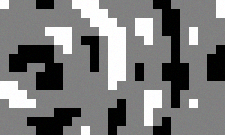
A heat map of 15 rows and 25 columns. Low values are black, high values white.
Rings: centred on the middle left. Calmest part: top left. Odd rows or columns: none. Ninth with the highest average: top middle.
